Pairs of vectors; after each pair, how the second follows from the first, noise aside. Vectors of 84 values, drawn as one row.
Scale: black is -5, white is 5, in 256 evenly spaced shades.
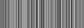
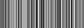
scaled up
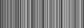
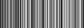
scaled up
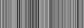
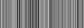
copied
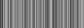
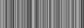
reversed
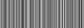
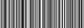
scaled up
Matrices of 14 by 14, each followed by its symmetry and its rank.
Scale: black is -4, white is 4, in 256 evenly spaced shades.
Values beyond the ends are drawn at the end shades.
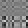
neither, rank one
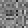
neither, rank three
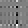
neither, rank one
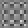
symmetric, rank one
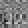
neither, rank three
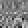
neither, rank three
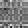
neither, rank three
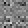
neither, rank three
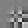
symmetric, rank one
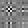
symmetric, rank one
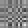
symmetric, rank one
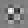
symmetric, rank one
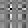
neither, rank one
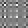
symmetric, rank one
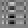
neither, rank one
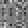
neither, rank three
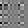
neither, rank one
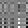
neither, rank one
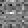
neither, rank three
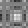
symmetric, rank one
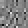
neither, rank three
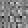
neither, rank three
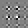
symmetric, rank one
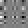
neither, rank one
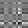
neither, rank one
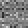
neither, rank three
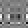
neither, rank one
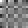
symmetric, rank one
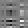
neither, rank one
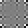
symmetric, rank one
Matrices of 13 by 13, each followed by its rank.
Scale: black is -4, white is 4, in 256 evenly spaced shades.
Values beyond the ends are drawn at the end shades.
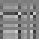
one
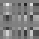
one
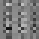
two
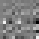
two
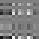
one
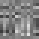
two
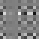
one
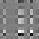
one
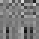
two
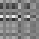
one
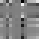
one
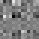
two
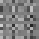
two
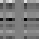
one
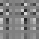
one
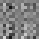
two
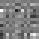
two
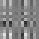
one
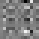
two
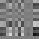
one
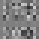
two
